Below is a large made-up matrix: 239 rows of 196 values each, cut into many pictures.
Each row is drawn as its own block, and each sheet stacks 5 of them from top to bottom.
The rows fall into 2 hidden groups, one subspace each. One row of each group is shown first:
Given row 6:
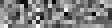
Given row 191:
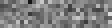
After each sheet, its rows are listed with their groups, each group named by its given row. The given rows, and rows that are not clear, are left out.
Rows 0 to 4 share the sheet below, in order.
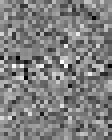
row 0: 6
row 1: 191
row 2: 6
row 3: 6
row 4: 191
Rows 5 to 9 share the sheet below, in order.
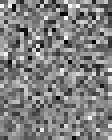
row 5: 191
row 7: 191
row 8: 6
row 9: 6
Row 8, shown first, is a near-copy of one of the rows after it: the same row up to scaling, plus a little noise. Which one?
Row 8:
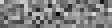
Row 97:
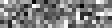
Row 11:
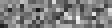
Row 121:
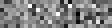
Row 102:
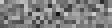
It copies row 102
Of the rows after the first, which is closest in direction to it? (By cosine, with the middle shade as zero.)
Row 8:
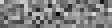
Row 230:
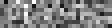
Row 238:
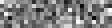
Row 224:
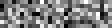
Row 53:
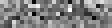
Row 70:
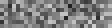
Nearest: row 230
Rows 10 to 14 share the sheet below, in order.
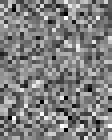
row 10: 191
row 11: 6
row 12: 6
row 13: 6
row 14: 191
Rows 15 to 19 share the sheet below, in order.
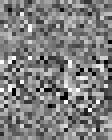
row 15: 191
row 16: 191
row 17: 191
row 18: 191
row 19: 191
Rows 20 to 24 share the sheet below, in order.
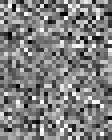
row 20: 191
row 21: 191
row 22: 191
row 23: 6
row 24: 6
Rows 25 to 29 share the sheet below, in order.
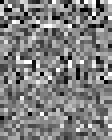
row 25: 6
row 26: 6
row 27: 6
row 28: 191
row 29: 191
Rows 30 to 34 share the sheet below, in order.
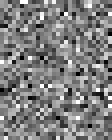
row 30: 6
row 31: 6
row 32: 191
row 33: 191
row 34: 191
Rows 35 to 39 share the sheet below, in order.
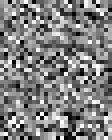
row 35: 6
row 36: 191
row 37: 191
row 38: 6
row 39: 191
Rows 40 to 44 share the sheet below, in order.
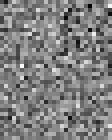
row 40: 6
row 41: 6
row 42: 6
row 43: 6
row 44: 191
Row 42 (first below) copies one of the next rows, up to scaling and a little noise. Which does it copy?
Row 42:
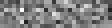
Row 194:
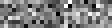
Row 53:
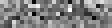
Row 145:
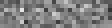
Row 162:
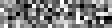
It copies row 145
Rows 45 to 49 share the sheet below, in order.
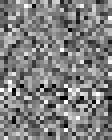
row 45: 6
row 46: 6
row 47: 6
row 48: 191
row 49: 191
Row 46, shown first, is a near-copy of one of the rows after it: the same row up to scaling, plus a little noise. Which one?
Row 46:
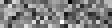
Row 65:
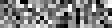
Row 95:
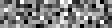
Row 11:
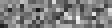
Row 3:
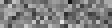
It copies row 3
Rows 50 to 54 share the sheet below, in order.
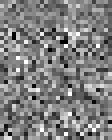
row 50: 191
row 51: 191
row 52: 6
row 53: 6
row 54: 6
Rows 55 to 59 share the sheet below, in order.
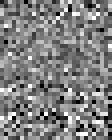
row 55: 6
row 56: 6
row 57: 191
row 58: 191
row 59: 191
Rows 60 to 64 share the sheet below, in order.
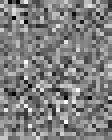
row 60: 6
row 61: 6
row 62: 6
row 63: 191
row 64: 6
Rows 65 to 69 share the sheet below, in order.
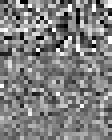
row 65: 6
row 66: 6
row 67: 191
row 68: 6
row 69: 191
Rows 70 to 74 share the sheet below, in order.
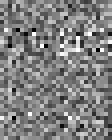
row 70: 191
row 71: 6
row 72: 191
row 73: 191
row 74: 191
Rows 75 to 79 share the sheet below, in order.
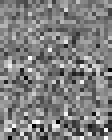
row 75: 6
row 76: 191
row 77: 191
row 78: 6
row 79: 6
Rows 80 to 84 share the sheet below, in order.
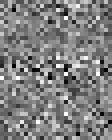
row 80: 191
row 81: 191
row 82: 191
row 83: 191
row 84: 6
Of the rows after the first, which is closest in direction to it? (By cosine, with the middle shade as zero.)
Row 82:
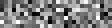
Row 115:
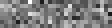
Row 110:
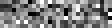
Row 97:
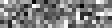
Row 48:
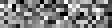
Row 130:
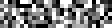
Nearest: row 110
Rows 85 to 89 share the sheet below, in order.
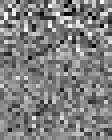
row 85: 6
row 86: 6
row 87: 191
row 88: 6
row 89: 6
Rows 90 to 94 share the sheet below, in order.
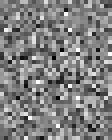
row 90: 6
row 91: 6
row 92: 6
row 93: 6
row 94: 6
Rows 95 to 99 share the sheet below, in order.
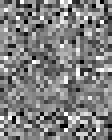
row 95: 6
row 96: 6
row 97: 6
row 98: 191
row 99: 191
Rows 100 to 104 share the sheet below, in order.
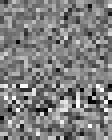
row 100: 6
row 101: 6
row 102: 6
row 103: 6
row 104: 191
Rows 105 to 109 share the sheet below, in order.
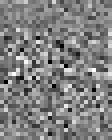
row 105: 6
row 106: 6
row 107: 6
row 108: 6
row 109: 191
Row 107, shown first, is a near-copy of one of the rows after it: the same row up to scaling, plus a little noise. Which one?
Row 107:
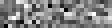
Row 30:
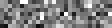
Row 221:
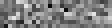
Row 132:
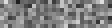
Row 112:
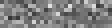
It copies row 221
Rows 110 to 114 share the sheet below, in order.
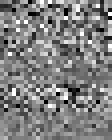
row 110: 191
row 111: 6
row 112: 6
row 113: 191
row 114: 6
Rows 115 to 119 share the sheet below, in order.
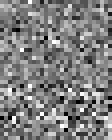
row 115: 191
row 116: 6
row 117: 6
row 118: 191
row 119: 191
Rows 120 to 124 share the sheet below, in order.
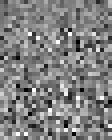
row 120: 6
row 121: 6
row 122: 6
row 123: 6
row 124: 191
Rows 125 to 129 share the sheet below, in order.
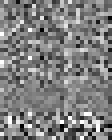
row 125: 6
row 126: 191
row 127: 191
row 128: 191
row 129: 191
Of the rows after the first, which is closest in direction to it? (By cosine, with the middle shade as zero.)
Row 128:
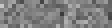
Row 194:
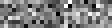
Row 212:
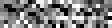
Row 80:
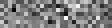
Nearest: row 80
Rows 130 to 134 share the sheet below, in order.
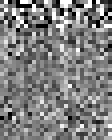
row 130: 6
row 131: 6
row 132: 6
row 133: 6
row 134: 191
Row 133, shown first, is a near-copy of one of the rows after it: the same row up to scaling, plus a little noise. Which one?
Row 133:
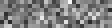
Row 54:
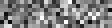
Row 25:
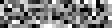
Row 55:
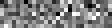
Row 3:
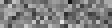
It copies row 54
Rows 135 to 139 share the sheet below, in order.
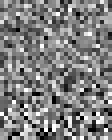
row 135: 6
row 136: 6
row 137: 191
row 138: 6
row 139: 6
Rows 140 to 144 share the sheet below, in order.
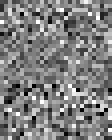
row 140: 191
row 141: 191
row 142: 191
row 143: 6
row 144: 6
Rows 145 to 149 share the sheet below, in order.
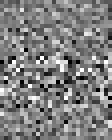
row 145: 6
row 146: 6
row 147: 191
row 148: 191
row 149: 6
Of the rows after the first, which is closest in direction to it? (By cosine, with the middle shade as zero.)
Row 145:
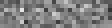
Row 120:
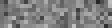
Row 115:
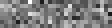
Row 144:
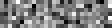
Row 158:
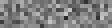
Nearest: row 115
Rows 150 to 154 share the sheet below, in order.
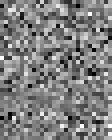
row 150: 191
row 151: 6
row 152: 6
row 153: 191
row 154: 191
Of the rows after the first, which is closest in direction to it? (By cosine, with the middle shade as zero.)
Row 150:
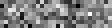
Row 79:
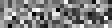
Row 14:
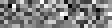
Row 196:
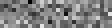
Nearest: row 14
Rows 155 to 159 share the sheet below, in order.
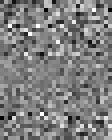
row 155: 6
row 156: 6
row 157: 191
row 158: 191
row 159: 191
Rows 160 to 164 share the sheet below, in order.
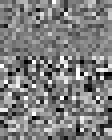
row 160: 6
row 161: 191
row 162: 6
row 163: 6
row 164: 6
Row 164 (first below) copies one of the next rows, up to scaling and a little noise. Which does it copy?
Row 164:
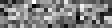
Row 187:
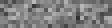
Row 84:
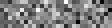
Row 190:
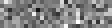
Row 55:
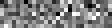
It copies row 187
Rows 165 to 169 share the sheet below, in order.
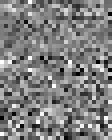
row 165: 191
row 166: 6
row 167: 191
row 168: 6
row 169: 191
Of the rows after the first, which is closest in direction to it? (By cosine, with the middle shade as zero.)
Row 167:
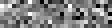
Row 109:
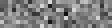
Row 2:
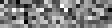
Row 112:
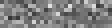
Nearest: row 112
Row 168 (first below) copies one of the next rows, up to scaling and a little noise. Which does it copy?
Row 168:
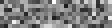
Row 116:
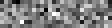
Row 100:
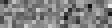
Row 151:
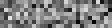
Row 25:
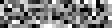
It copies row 25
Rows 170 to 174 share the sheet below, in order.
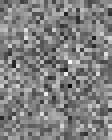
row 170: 6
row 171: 6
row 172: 191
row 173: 6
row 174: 191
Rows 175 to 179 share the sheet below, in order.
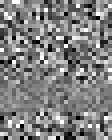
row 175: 6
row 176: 191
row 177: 191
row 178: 191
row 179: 191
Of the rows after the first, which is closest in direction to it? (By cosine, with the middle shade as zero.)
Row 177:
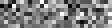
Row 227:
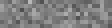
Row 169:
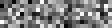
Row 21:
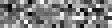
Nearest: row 21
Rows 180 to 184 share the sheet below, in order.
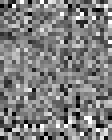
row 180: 191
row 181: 191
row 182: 6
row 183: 6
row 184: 6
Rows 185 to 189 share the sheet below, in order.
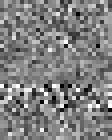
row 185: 6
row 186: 191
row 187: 6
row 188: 6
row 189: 6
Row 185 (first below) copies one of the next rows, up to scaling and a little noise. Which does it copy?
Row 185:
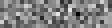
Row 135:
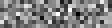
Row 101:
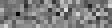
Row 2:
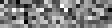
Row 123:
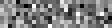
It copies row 135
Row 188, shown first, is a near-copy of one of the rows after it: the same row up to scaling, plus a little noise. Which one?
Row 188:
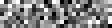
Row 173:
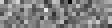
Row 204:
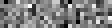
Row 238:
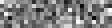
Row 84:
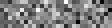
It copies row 173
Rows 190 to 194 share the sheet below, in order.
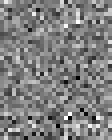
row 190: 6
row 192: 6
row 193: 191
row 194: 6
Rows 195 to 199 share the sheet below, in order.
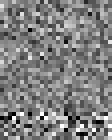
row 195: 191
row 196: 191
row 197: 191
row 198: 191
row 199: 191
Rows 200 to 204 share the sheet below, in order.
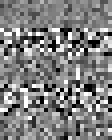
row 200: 191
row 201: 6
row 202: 6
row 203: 6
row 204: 6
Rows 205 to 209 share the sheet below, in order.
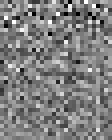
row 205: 6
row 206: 6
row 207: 191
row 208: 191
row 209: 191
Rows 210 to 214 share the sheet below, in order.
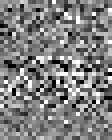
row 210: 6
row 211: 191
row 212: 191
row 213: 191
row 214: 6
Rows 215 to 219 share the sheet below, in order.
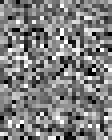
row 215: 6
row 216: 6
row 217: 6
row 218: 6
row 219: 191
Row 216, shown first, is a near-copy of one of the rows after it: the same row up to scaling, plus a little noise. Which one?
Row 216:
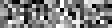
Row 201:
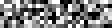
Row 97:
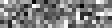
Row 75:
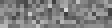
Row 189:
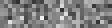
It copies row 189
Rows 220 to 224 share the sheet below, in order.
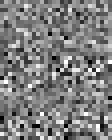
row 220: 6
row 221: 6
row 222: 6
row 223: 191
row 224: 191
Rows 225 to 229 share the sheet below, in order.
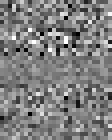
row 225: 191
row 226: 191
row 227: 191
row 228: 6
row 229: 191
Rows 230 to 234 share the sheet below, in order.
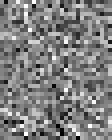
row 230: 6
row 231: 191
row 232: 6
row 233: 6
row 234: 6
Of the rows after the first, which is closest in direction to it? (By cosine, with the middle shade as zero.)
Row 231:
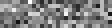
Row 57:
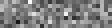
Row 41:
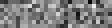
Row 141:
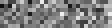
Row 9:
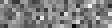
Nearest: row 57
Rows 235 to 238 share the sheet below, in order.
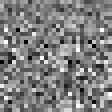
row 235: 191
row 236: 6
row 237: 191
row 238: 6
